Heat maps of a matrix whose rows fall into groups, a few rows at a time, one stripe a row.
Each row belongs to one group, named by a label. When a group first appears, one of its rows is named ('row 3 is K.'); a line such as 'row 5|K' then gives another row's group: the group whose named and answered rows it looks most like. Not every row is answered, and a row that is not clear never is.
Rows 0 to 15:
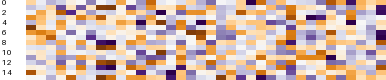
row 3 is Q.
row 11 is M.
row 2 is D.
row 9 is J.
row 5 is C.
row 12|J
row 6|D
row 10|C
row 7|D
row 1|J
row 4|C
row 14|C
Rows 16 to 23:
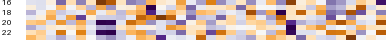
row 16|J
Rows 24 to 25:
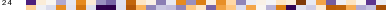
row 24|M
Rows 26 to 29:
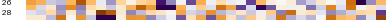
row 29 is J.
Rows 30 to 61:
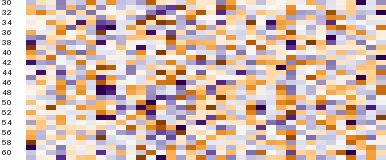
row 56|M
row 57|Q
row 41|D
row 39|C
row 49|M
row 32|D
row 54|C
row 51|Q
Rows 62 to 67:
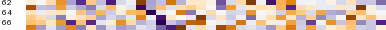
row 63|C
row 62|D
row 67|M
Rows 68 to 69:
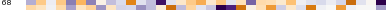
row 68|D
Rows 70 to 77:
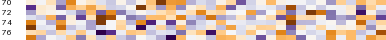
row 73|J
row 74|Q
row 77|M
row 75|C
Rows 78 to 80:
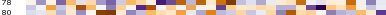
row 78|M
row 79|Q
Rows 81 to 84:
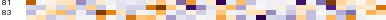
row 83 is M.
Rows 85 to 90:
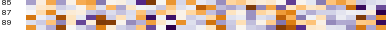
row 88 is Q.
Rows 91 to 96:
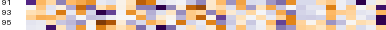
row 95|J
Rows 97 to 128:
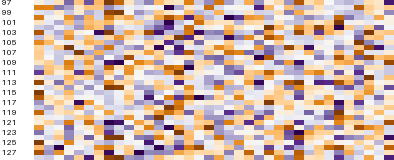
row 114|J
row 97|J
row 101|D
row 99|J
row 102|M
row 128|J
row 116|C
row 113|Q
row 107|M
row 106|Q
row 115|C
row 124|J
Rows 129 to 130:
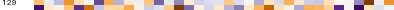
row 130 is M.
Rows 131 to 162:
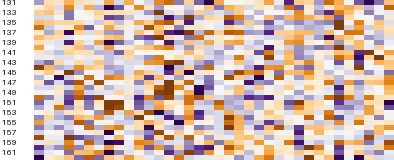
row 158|C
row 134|M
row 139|M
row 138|Q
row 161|M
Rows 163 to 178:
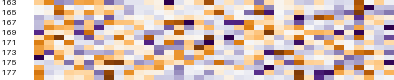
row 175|J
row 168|D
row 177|Q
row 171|C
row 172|D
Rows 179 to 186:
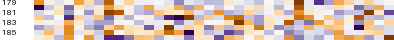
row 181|J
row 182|M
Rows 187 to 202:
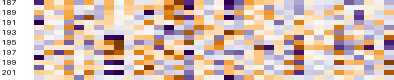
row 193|M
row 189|C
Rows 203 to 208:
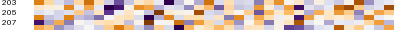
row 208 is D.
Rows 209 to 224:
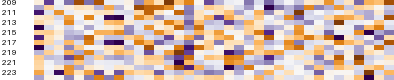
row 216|M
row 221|M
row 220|M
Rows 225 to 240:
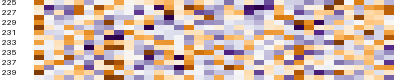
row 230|C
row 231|Q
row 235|D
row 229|Q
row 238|M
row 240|J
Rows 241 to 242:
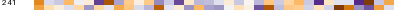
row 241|Q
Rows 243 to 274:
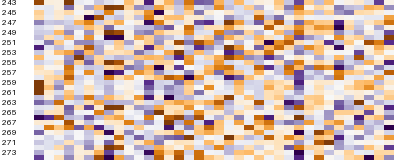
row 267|C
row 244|J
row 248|M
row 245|Q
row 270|M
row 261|C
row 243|C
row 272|J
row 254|M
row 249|J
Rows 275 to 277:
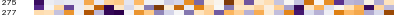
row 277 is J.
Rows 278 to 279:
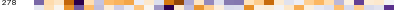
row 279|D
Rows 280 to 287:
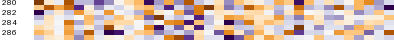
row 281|D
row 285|Q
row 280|C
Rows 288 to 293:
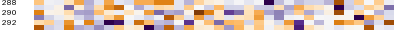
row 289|J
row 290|D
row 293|C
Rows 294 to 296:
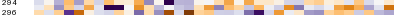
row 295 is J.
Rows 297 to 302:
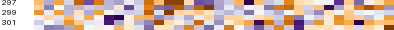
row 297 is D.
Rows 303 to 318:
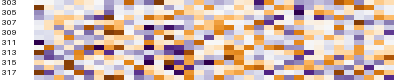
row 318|J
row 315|C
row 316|D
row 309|J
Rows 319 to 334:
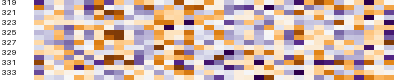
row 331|Q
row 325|J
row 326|J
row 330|J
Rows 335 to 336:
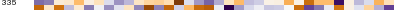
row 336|D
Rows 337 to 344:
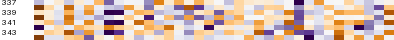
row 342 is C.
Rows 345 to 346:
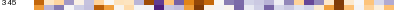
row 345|D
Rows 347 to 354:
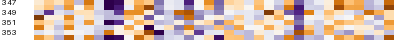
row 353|Q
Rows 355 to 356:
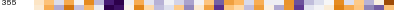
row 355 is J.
